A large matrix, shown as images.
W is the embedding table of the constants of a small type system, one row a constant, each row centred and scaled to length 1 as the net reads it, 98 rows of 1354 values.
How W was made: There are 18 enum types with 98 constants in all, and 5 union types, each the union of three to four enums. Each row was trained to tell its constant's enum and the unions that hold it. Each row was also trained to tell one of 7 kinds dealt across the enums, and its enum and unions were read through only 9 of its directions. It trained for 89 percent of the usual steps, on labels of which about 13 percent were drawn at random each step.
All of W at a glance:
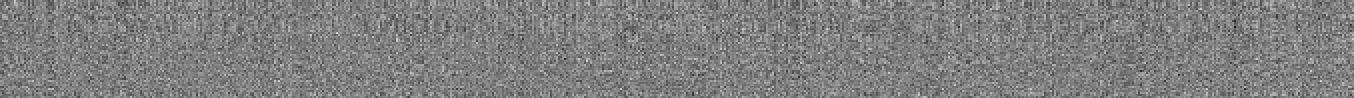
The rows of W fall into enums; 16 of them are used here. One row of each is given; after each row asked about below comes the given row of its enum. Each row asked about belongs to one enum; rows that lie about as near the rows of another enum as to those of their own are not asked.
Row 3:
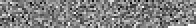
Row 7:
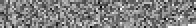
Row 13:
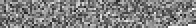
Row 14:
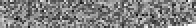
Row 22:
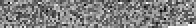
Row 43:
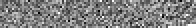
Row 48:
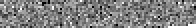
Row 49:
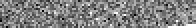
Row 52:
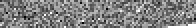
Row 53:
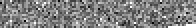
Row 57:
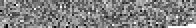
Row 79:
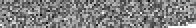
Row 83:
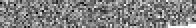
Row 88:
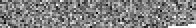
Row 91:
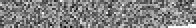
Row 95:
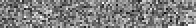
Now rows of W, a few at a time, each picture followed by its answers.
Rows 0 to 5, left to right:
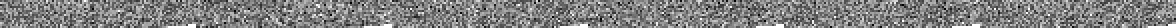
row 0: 52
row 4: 52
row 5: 52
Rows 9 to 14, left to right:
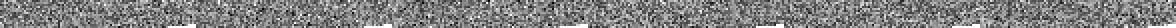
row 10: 91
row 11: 14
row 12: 95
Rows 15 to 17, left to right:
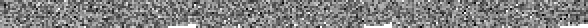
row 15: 22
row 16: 57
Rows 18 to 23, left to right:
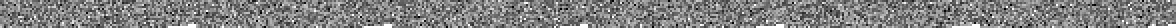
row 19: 57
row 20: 79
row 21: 53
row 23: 43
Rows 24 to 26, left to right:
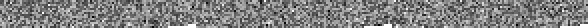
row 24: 14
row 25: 43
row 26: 43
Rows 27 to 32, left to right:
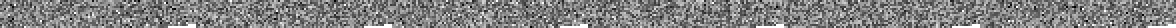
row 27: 79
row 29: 7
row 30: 95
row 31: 43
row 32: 57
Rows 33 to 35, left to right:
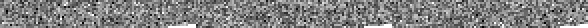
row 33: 22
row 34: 95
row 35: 49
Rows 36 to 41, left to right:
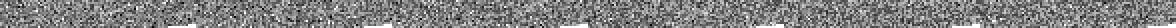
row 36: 52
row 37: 7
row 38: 7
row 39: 13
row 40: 83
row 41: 7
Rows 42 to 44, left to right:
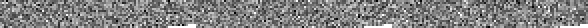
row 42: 57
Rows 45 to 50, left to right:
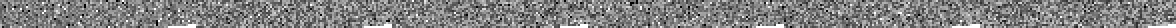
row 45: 49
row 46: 83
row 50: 22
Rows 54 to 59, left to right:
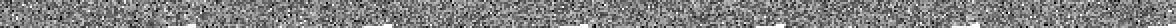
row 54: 95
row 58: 57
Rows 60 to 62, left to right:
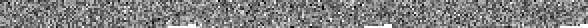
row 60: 83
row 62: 83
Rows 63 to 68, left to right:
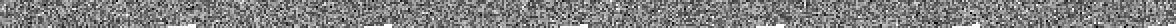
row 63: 83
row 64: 79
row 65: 43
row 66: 91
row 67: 53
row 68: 48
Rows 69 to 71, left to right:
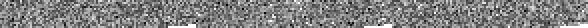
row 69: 79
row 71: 52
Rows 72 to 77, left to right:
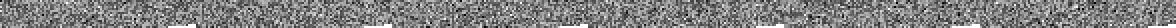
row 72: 13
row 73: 83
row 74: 48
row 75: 91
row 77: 13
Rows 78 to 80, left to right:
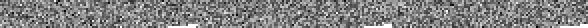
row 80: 48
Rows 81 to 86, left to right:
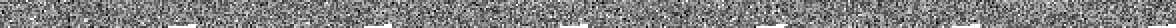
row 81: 88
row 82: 53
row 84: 95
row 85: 57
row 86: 13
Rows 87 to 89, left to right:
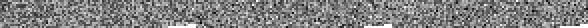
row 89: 48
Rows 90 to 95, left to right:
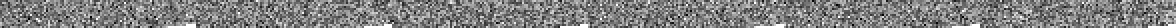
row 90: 52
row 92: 95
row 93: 49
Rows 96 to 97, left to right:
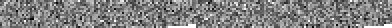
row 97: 91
